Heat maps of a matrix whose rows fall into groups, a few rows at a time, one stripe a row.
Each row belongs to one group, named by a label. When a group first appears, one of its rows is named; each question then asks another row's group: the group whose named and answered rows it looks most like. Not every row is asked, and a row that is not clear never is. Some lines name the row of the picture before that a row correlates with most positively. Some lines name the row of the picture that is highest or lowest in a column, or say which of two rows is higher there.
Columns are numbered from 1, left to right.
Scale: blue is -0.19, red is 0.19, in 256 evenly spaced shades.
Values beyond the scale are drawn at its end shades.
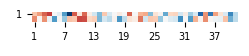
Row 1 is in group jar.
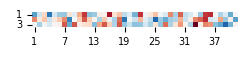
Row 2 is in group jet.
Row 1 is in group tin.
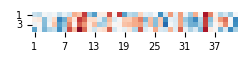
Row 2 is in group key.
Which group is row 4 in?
tin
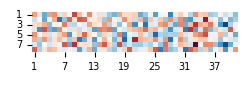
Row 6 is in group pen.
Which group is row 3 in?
jet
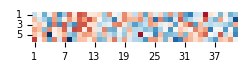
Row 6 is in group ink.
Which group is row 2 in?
key
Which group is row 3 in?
ink
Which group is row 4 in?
jet
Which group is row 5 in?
jet
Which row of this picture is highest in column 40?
6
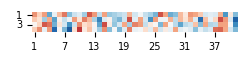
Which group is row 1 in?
jet
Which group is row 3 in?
jar
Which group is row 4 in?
jar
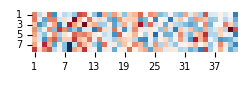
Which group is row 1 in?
jar
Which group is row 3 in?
key
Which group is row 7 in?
jar
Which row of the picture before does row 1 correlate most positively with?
3
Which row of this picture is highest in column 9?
2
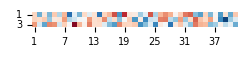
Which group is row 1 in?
ink
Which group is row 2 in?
jet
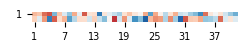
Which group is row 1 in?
jar
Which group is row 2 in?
ink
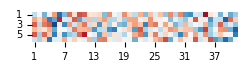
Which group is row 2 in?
pen
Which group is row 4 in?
jar
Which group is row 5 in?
jar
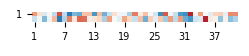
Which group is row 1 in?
pen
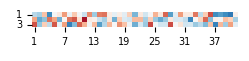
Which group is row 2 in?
key
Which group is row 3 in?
ink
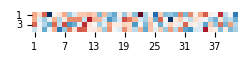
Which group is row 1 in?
jet
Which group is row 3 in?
ink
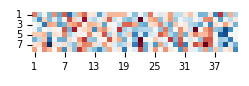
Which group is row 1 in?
ink
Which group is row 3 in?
key
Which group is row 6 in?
tin
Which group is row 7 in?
jet
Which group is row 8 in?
jar
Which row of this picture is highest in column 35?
7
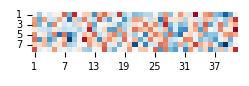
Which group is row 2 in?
pen
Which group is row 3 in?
pen
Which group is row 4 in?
pen
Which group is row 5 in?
ink
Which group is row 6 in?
ink
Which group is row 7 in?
jet
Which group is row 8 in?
pen
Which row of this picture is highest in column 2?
7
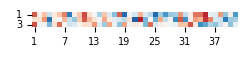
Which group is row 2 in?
jet
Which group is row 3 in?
ink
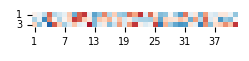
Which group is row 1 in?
jar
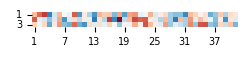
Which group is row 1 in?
pen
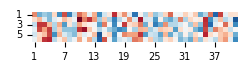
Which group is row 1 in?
ink
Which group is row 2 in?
jet
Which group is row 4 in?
jar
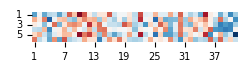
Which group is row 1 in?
tin
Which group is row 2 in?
jet
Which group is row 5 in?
jet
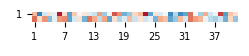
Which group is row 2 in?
jet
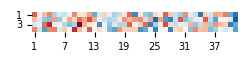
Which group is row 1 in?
jar
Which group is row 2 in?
key
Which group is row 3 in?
jar
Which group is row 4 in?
key
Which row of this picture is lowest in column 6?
2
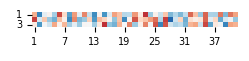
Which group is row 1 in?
pen
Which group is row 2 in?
pen
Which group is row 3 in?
pen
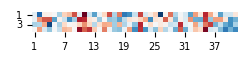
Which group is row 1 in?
tin
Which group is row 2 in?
jar
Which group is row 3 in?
tin
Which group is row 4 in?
jet
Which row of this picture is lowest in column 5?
2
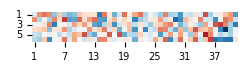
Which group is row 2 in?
ink
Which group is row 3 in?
jar
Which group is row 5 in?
tin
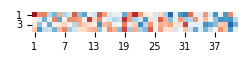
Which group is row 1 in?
pen
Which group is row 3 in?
ink
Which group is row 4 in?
ink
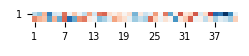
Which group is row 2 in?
ink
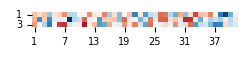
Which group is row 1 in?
jet
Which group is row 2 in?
ink
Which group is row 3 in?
ink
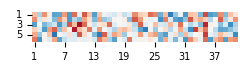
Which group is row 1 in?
pen
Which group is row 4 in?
key
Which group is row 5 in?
jar
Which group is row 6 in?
pen
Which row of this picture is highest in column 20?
6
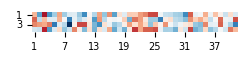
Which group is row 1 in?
pen
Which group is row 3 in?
jar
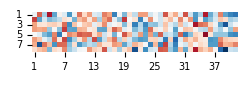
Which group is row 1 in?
jar
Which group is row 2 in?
ink
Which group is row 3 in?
jet
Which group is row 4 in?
ink
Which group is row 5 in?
key
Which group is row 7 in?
pen
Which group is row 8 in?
jet
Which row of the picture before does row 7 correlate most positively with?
2
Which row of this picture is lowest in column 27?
6
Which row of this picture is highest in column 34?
3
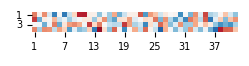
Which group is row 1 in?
jar
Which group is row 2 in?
pen
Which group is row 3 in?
key
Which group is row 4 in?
pen
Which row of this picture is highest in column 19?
3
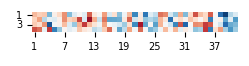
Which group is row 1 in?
jet
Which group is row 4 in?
jar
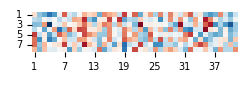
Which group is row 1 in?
ink
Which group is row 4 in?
key
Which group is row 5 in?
ink
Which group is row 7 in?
jet
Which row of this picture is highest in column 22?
3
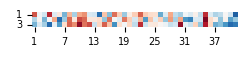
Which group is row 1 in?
jar
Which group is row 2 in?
key
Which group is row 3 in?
tin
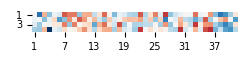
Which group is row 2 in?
key
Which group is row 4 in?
tin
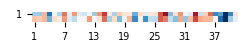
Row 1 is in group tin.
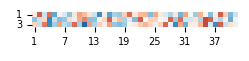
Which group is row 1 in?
jar
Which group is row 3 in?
pen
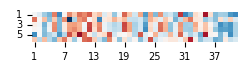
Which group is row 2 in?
ink
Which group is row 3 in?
key
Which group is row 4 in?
key
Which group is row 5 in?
tin
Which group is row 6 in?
ink
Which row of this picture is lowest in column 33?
5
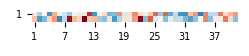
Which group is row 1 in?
pen
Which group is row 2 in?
key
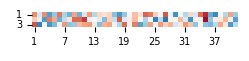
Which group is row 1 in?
pen
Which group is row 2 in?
key
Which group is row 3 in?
ink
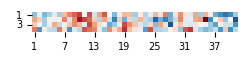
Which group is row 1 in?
tin
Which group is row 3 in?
key
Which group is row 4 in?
ink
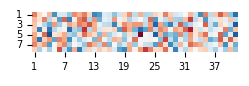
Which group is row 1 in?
jar
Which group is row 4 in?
ink
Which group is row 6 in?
pen
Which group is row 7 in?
jet
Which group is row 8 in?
pen
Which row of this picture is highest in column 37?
1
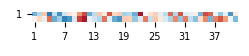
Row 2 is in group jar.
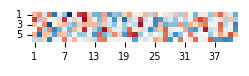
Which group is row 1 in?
jar
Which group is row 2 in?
jet
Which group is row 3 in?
jet
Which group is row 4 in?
jar
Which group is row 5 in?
pen
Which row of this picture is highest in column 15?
4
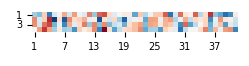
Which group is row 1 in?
tin
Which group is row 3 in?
jar
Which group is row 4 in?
jar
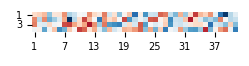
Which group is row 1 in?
jet
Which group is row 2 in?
ink
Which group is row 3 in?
jet
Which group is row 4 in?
key
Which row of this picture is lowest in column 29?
1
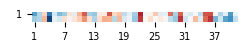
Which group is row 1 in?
tin
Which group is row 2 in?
tin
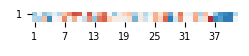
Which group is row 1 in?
tin
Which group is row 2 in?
tin
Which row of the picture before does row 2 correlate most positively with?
2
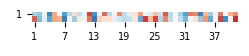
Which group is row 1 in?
pen
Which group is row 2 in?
pen
